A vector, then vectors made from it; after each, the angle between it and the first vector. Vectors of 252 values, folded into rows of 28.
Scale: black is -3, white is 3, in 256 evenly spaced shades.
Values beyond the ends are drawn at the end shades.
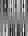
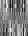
nearly opposite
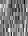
partly opposed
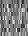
orthogonal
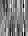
nearly parallel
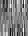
nearly parallel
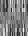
nearly parallel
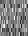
orthogonal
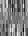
nearly opposite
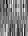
nearly parallel
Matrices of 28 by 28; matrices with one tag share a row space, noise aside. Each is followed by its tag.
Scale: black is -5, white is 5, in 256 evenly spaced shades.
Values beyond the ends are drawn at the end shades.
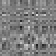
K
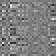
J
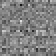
K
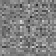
K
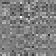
K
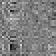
J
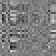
J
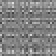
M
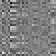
J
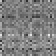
M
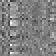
J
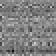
M
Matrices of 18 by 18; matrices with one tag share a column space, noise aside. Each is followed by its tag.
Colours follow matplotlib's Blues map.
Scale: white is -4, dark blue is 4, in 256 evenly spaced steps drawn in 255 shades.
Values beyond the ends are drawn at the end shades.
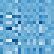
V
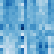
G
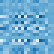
V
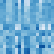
G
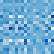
V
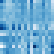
G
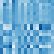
G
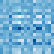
V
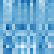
G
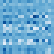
V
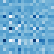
V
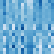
G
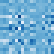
V
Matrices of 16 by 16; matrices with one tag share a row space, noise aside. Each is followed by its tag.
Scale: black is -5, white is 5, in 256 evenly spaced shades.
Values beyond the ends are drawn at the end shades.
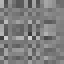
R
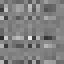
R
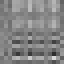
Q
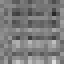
Q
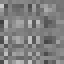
R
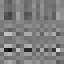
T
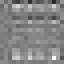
Q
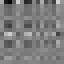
T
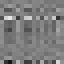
T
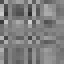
R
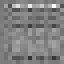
Q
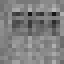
Q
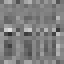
T
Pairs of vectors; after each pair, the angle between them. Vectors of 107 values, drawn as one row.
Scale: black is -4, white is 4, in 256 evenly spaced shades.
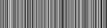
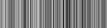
orthogonal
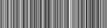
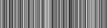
nearly opposite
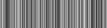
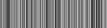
nearly parallel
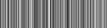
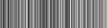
partly aligned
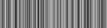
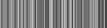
partly aligned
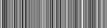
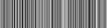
partly aligned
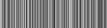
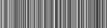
partly opposed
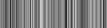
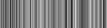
nearly parallel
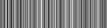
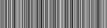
nearly opposite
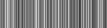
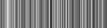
partly aligned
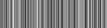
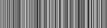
nearly opposite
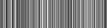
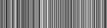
nearly parallel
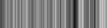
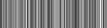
partly aligned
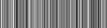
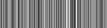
partly opposed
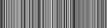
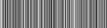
nearly opposite
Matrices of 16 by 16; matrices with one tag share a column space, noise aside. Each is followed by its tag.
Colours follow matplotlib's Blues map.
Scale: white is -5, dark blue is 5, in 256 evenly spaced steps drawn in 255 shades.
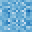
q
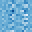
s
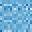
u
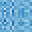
q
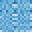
s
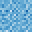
s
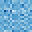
s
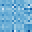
u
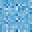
u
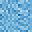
s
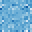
u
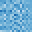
s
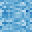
q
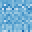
u
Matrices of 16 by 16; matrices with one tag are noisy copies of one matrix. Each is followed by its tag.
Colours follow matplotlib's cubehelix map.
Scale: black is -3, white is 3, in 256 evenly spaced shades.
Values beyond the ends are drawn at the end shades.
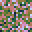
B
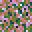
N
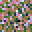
N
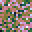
B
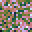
B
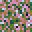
N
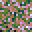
B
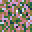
N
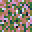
N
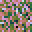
N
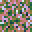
N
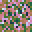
N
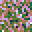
N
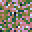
B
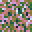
N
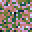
B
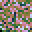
B
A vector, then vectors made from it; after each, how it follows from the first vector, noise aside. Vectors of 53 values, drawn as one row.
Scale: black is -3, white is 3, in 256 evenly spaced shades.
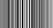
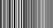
wrapped around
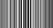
negated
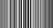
negated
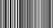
wrapped around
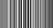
negated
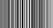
copied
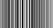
copied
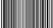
wrapped around
